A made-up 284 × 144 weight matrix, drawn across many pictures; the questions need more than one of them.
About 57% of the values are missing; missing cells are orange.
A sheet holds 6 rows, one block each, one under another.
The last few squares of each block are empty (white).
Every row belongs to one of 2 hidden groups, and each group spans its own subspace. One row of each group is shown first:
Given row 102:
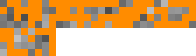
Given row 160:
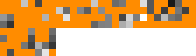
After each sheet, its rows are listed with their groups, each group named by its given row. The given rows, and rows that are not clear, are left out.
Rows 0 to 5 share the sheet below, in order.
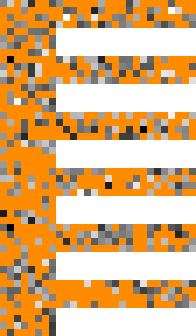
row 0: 160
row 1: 160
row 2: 160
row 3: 102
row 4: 160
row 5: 160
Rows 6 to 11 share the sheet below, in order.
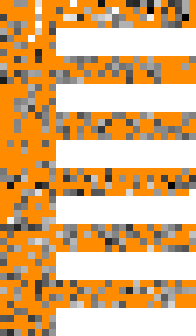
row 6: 102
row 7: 102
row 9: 102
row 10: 102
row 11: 102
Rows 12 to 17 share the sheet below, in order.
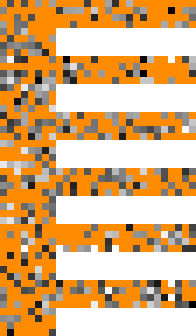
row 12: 160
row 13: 160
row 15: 102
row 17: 102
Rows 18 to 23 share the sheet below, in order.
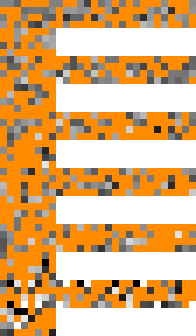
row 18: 160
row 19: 160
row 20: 160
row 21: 102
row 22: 160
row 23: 160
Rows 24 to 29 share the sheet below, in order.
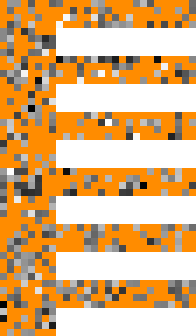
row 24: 160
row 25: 102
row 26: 102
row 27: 160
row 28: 102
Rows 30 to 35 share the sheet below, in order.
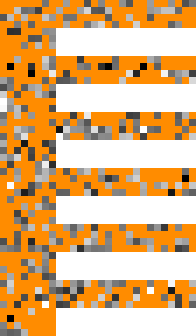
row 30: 102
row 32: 160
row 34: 102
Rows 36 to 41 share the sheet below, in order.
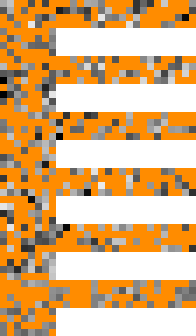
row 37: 102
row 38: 160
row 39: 102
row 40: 160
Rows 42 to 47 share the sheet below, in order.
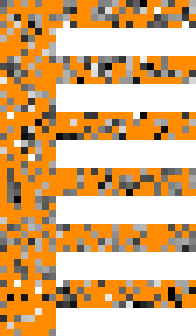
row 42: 102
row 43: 102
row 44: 160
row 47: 102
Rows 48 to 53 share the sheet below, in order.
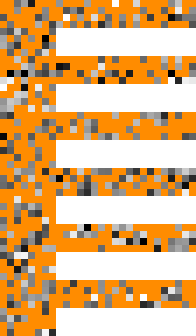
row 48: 160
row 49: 102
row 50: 102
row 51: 102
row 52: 160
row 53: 160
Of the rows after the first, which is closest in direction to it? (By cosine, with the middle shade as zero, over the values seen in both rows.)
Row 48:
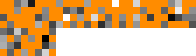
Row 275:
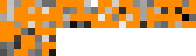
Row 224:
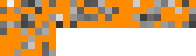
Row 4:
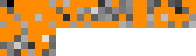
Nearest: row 224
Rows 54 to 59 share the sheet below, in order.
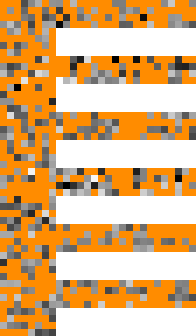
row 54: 160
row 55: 160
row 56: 160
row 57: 160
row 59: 102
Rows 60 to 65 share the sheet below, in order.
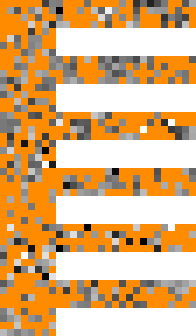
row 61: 160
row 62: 160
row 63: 160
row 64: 160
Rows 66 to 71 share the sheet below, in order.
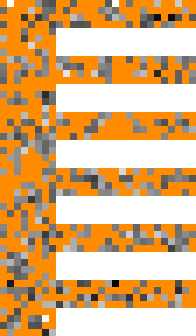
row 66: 160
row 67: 160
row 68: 102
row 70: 102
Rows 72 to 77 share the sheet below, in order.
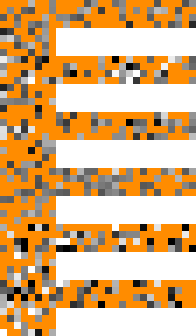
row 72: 102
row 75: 160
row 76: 160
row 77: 102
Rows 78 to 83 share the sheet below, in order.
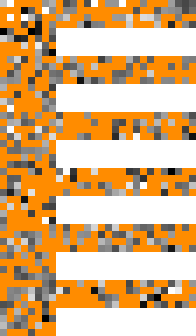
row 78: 102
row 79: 102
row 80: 102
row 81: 160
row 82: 102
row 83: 160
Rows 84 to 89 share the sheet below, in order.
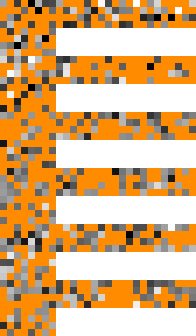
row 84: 160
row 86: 102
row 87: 160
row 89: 102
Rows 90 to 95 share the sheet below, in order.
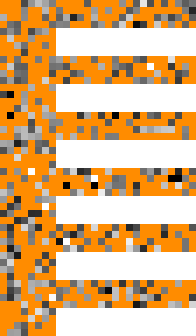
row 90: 102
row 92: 160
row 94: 160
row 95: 102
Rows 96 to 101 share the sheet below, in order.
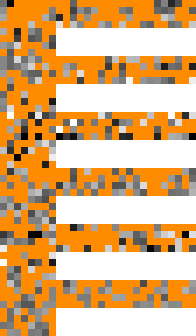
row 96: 160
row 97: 102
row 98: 160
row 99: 160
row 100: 102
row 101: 160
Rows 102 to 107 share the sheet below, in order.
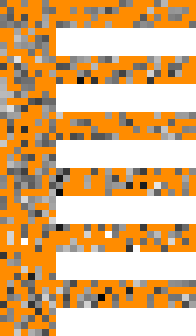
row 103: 102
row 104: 102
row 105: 160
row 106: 102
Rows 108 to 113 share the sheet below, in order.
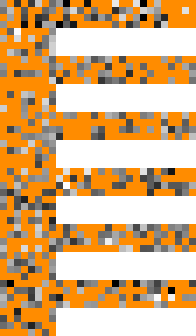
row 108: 160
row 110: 102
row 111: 160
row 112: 102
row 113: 160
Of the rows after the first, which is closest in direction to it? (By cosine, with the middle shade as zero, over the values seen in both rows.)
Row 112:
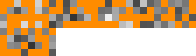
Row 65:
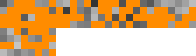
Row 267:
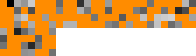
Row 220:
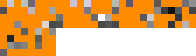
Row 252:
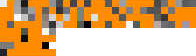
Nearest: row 252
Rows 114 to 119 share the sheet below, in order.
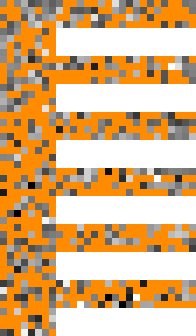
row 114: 160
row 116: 160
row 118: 160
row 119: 102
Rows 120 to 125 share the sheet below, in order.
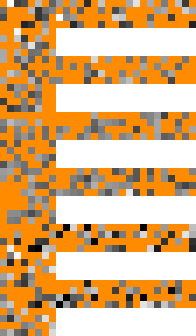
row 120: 160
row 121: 102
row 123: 102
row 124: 160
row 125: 160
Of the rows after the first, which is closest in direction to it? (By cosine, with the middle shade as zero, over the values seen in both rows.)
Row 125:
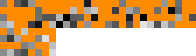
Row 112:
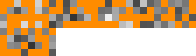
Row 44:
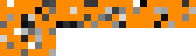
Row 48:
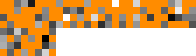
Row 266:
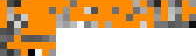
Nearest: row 44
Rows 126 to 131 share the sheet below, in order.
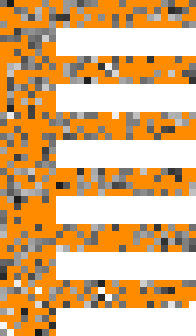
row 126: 160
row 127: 102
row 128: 160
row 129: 160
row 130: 102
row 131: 102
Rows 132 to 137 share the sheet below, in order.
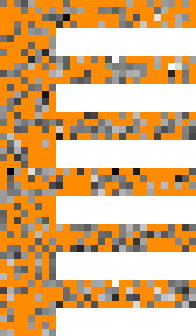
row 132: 160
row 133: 160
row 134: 160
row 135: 160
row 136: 102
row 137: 102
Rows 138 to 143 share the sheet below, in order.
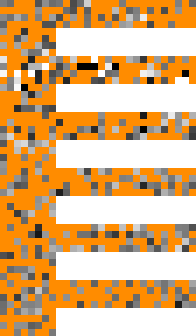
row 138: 160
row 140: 160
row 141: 160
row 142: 102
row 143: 102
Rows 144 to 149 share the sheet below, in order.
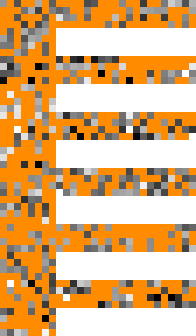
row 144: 160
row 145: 102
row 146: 102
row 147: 160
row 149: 160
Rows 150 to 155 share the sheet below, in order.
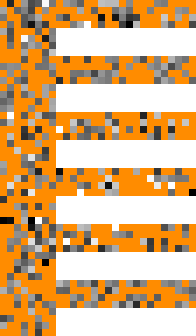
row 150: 102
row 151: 160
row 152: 160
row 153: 102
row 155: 102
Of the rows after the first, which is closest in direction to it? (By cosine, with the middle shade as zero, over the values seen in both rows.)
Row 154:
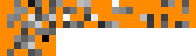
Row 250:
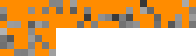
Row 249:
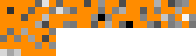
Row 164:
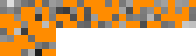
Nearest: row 164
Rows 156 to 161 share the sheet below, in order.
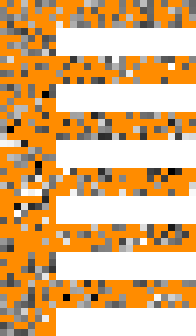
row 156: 160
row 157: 160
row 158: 102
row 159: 160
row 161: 160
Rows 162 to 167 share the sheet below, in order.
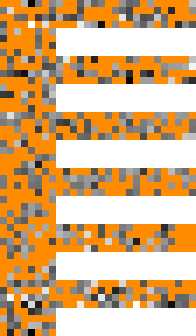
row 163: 102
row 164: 102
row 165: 160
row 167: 102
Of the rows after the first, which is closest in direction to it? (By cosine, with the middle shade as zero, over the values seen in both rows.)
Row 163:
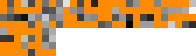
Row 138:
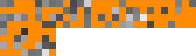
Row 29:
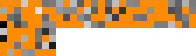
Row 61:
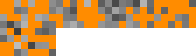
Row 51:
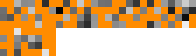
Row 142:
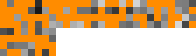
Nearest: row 29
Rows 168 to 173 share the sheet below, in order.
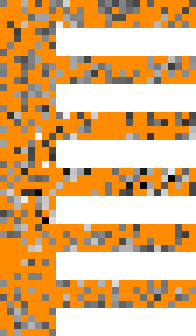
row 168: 160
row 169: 160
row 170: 160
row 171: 160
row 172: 160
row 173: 160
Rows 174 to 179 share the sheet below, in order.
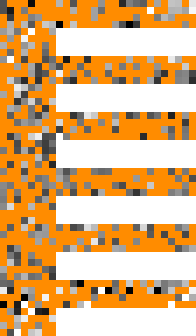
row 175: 160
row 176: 160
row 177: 102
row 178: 160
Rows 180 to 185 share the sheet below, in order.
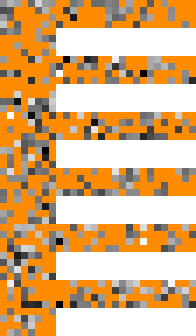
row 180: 102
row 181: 160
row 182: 160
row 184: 160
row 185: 160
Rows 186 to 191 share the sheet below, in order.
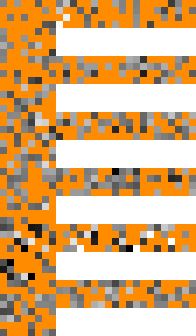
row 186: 160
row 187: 160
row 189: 160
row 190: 102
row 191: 102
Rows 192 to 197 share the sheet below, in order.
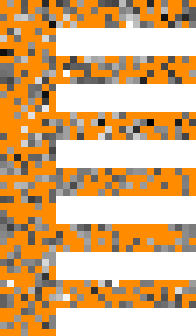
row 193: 160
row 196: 160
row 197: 160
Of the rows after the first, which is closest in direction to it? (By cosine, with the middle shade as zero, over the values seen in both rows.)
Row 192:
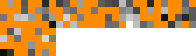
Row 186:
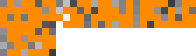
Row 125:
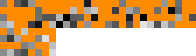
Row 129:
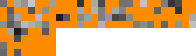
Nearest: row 186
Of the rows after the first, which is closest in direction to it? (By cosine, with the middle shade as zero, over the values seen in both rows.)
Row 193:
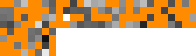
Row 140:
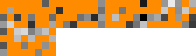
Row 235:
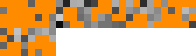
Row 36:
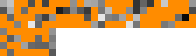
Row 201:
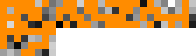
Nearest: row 36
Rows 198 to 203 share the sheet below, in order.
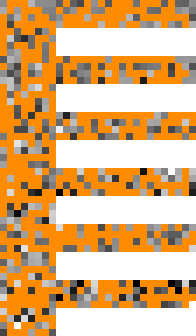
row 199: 102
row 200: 160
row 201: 160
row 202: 102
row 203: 160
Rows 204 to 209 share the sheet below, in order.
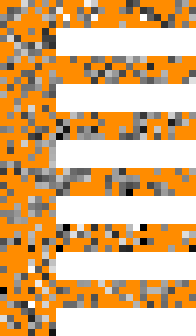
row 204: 160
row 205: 102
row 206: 160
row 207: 102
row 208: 160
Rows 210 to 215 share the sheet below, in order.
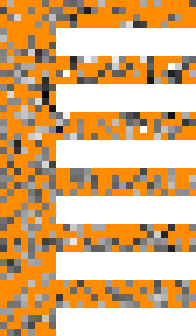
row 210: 102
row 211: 160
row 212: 160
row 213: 102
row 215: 160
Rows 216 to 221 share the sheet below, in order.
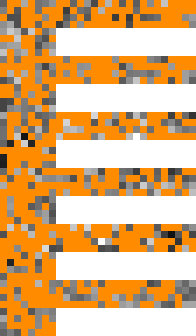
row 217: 102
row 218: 102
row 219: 160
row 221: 102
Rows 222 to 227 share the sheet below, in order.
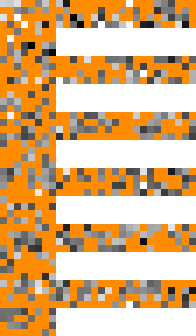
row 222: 102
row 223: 160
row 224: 160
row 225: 160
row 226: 160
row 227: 102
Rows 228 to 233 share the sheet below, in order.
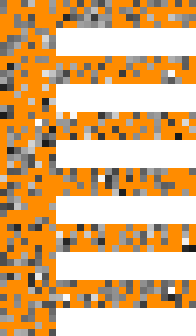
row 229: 102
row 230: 102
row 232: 102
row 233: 160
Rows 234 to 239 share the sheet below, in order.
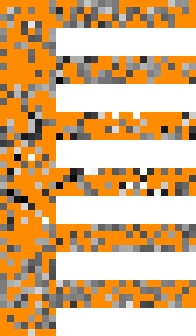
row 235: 160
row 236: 160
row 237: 160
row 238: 160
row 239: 102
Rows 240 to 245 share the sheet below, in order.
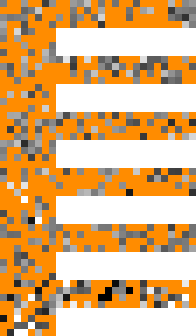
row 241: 160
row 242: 102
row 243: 102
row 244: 160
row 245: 102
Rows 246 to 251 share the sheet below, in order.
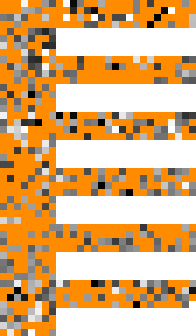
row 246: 160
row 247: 102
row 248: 102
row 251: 102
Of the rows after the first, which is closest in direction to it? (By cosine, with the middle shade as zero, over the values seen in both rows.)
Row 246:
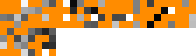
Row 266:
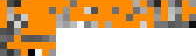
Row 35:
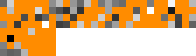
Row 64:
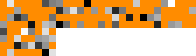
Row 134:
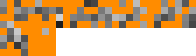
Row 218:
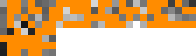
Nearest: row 218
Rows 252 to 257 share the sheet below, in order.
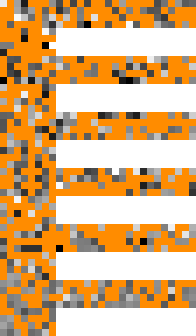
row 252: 102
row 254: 102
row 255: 160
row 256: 160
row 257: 160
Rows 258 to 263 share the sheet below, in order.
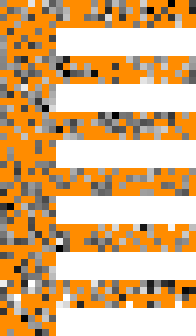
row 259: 160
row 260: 160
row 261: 102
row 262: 160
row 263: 102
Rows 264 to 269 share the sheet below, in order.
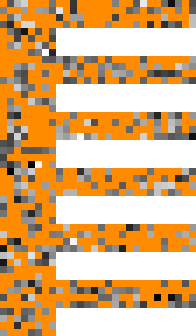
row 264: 160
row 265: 160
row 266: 102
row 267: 160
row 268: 102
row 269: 160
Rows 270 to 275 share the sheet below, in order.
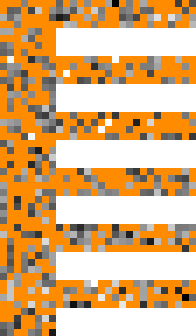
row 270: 160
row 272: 102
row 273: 160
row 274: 102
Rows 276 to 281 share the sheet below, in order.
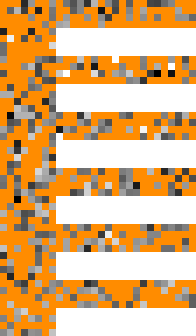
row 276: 102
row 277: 160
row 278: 160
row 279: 102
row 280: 102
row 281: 160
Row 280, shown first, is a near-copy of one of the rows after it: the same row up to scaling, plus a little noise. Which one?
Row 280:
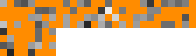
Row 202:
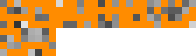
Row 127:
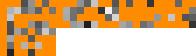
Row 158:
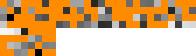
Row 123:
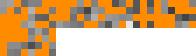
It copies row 127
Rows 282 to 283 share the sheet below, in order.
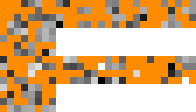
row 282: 160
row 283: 102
